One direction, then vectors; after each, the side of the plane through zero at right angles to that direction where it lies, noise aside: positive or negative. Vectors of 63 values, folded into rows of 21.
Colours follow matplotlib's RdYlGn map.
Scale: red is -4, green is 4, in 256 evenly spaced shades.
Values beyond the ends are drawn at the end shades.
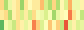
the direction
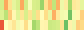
negative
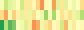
positive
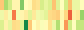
positive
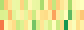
negative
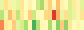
negative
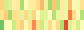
positive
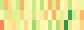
negative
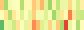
positive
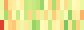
negative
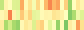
negative
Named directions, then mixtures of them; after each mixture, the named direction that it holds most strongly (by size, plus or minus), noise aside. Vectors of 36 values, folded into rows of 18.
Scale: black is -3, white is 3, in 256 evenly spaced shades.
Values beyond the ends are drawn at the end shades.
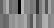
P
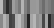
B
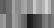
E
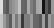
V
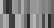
B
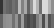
V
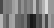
E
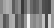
B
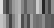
V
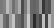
B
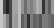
V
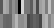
P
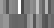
P
